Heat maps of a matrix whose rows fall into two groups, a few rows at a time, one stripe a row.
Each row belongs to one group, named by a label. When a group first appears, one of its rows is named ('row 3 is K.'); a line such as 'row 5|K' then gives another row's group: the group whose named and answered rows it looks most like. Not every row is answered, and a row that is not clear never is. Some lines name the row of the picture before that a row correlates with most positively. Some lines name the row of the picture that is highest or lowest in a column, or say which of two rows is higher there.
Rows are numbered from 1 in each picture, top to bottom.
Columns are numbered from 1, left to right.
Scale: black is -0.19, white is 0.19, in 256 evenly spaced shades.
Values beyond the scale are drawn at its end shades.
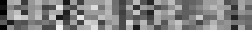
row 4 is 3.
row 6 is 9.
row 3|3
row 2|9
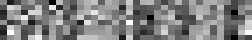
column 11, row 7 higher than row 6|No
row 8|3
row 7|3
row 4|3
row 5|9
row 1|9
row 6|3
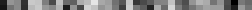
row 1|3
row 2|3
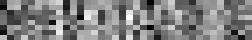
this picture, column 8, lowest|5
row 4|9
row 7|9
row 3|9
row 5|9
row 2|3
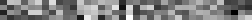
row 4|9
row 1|3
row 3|3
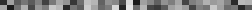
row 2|9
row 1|9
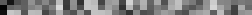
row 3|3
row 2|9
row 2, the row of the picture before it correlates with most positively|1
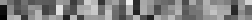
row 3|9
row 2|9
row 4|3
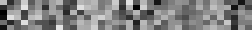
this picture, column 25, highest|3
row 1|9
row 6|9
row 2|9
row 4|3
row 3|3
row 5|9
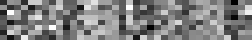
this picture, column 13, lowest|7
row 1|3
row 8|9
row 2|9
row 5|9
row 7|3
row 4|3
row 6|3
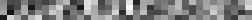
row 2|9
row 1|9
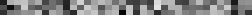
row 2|9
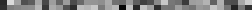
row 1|3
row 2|9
